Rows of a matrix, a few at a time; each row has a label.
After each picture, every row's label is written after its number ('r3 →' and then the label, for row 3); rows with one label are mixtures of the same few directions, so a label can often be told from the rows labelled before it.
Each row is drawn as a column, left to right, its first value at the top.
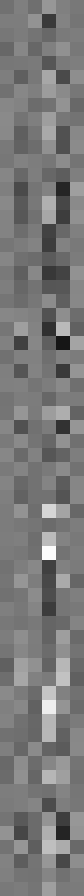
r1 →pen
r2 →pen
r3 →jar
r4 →jar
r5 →pen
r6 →pen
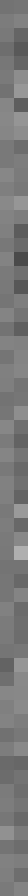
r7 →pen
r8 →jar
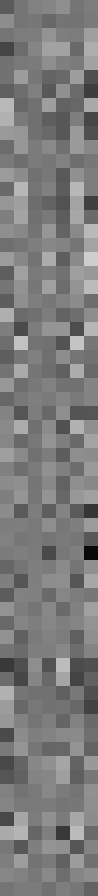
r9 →pen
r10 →pen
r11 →pen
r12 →jar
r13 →pen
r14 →pen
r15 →jar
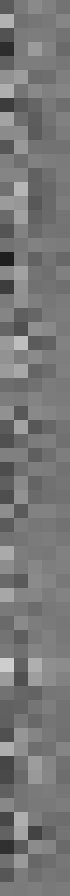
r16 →jar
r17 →pen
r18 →pen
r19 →pen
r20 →jar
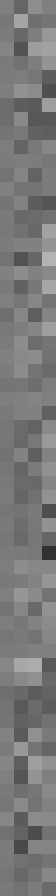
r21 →pen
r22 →jar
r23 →pen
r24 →jar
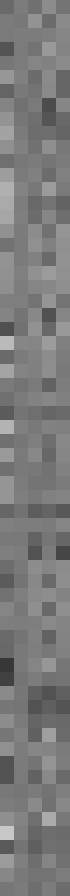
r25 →pen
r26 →pen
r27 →jar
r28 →pen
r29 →jar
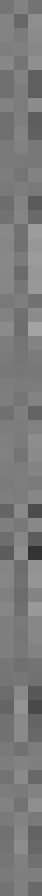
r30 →jar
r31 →jar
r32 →jar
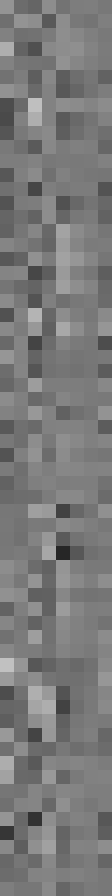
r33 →pen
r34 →jar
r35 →pen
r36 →jar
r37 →jar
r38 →jar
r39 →jar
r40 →pen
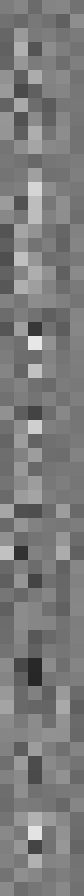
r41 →jar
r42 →jar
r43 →pen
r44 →pen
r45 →jar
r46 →jar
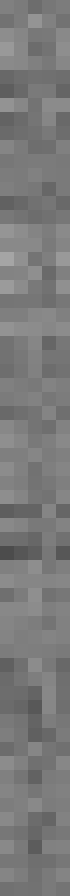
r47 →jar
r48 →jar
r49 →jar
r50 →pen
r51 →jar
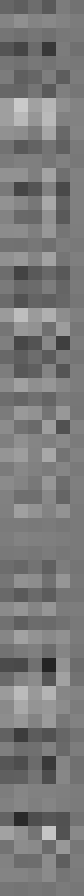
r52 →pen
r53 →pen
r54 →pen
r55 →pen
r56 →pen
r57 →pen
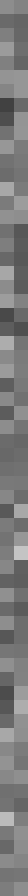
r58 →pen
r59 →jar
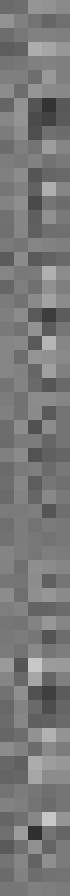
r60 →jar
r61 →pen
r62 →pen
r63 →pen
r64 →pen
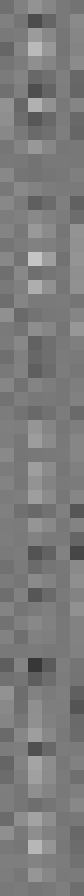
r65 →pen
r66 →pen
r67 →jar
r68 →jar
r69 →jar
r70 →jar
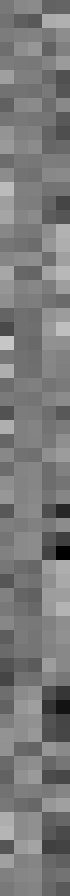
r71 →pen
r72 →jar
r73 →jar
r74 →jar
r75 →jar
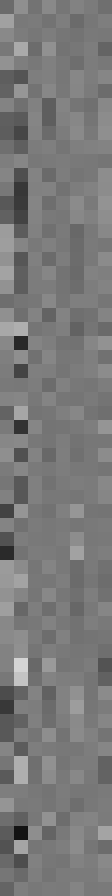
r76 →jar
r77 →pen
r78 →pen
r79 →pen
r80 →pen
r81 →jar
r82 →pen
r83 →pen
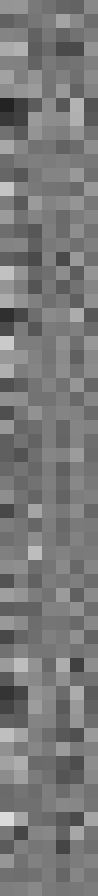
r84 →pen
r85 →pen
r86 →jar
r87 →pen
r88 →jar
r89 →pen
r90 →pen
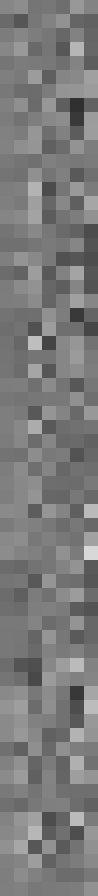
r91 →jar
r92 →jar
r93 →pen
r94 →pen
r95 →jar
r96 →pen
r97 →jar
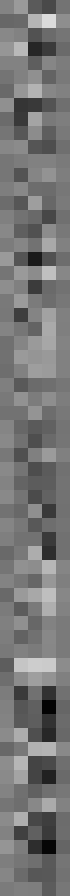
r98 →jar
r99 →pen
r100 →jar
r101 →jar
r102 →jar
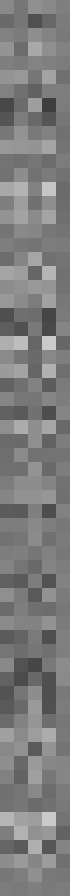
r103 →pen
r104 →pen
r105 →jar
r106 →pen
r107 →pen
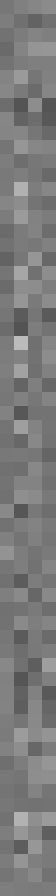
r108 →jar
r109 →pen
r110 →jar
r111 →pen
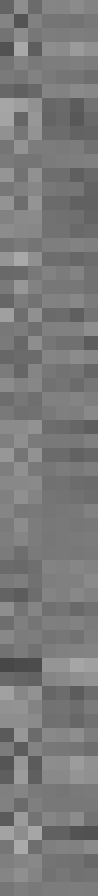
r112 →pen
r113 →jar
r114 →pen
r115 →pen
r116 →pen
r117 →pen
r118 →pen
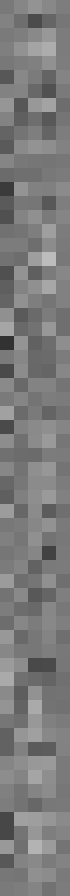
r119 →pen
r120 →pen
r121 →jar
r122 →jar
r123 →pen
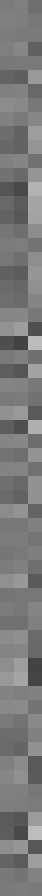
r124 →pen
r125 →pen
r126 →pen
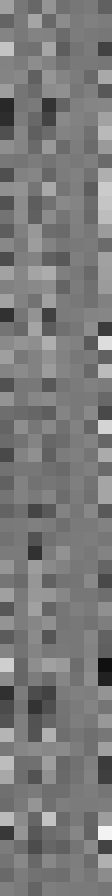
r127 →pen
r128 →pen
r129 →jar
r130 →pen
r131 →jar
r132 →pen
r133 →pen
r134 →pen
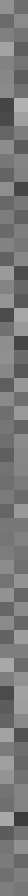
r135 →pen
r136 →pen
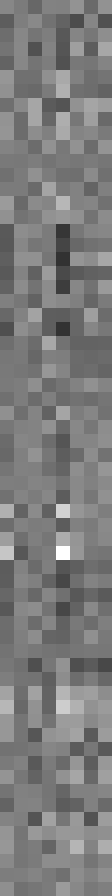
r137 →jar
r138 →jar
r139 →pen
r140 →pen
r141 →jar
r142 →jar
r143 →pen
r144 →jar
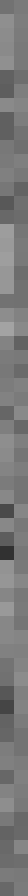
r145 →jar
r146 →pen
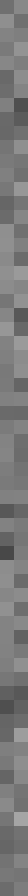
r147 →jar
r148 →pen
